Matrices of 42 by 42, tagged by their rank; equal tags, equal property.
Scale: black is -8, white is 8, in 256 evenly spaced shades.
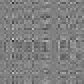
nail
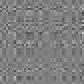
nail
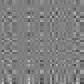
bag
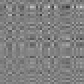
bag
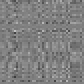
nail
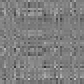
nail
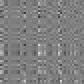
bag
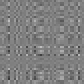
bag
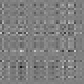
bag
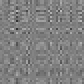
nail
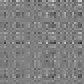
bag
